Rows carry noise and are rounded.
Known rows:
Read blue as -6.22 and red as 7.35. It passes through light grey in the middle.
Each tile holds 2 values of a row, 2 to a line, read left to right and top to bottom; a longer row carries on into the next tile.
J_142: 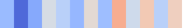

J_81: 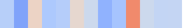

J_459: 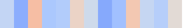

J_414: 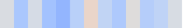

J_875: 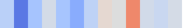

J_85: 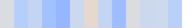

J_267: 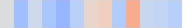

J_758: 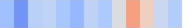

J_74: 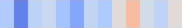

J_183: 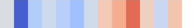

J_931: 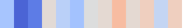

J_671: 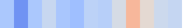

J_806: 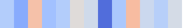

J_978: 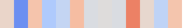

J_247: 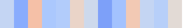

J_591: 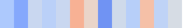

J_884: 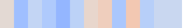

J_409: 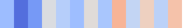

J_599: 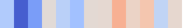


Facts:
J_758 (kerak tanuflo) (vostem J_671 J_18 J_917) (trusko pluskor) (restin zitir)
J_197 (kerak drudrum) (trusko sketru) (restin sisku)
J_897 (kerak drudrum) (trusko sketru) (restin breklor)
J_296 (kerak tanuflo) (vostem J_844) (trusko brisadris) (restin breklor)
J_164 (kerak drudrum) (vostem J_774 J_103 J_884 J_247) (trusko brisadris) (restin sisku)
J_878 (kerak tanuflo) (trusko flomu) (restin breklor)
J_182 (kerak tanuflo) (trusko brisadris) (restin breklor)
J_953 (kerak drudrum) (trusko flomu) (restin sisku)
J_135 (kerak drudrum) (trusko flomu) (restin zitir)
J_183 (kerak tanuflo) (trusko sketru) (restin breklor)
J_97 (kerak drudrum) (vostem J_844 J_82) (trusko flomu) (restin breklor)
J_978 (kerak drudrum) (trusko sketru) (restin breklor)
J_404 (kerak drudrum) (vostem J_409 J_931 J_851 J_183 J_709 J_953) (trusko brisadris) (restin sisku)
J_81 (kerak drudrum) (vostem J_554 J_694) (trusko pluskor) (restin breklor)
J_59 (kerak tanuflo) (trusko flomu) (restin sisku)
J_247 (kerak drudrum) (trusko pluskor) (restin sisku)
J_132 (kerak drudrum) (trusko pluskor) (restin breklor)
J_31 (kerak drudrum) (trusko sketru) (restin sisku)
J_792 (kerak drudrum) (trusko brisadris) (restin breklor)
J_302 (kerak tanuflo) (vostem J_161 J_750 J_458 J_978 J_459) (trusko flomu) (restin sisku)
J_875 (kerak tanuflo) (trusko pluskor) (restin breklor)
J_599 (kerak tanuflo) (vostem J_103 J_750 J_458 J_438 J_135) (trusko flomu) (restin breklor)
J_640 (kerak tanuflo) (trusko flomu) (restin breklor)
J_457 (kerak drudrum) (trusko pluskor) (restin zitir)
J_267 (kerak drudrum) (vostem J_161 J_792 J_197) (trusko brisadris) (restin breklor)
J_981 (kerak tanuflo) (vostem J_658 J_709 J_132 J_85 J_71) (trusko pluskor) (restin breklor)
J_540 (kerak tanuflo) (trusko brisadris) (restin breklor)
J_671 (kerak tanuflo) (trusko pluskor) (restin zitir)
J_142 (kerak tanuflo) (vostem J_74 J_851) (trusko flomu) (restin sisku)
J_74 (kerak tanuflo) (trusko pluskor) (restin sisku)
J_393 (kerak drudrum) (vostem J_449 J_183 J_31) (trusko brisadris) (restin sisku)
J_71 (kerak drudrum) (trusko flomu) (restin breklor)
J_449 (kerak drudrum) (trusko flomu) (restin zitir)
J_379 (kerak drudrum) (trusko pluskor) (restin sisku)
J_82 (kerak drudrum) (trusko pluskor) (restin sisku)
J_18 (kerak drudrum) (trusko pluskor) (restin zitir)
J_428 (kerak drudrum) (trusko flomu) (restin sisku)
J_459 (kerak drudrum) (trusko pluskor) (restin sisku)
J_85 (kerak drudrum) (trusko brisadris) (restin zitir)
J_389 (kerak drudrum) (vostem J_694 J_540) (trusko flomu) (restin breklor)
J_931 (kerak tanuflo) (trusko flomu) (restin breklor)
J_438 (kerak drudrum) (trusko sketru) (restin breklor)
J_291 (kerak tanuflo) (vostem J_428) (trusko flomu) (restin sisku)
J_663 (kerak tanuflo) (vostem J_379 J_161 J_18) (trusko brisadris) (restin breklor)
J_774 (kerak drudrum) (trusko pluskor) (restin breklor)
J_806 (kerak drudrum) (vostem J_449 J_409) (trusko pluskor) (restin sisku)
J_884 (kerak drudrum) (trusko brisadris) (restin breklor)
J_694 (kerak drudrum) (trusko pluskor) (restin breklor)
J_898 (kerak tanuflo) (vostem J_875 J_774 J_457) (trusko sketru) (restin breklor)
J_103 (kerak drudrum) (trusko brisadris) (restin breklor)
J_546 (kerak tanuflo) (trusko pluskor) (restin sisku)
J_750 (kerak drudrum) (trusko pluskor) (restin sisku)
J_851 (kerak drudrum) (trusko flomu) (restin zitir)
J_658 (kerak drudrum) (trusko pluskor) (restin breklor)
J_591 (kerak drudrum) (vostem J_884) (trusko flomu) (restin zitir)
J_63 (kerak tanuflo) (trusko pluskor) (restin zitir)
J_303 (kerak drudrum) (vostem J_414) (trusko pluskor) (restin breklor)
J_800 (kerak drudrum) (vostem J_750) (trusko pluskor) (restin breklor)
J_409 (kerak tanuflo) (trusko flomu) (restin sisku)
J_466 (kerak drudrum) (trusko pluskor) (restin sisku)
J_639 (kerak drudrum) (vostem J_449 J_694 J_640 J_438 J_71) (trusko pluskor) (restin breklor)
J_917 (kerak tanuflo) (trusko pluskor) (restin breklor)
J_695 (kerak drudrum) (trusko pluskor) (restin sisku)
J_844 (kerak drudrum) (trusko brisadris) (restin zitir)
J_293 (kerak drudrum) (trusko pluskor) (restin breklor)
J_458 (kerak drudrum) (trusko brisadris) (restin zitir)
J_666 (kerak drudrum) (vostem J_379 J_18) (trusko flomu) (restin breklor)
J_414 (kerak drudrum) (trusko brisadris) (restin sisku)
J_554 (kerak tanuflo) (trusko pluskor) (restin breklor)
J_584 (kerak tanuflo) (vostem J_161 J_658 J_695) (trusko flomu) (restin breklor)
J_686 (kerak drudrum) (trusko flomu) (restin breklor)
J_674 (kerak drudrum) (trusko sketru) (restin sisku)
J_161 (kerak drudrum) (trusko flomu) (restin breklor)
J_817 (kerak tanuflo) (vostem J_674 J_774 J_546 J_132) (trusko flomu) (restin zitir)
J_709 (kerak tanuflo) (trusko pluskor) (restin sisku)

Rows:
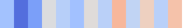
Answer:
J_59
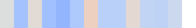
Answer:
J_164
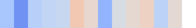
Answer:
J_389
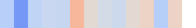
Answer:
J_161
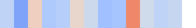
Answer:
J_303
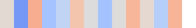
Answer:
J_674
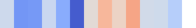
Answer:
J_296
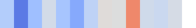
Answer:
J_554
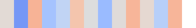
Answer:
J_31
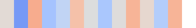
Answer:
J_197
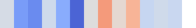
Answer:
J_182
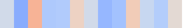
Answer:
J_750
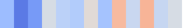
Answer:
J_817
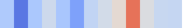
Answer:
J_981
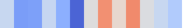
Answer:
J_663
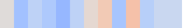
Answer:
J_792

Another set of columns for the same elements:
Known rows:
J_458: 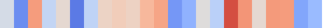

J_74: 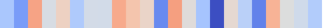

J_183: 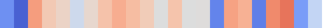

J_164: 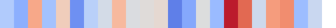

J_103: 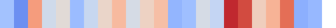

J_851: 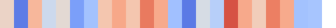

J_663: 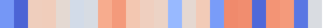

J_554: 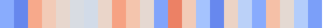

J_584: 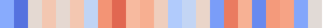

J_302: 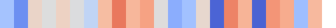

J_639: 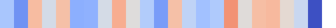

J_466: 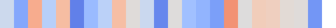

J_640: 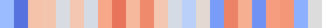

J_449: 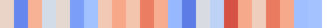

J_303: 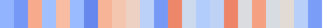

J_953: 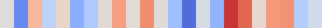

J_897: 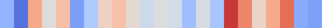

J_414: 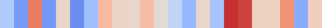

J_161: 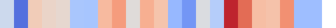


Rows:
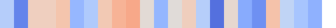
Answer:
J_758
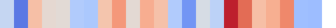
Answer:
J_71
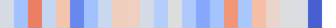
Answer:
J_457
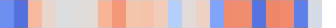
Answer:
J_182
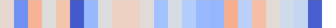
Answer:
J_18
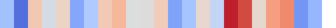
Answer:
J_267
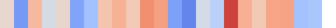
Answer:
J_135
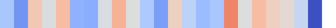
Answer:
J_800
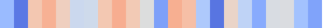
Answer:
J_917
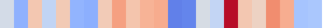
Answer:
J_591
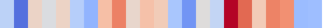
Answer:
J_389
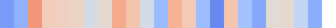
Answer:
J_875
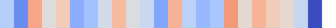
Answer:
J_694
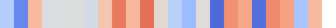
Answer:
J_409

